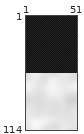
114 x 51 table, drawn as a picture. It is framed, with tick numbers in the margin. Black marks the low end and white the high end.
The table splits into 2 rows of 1 panel. Panel 1,1: very low, checkered, faint in contrast. Panel 2,1: very high, smooth, faint in contrast.
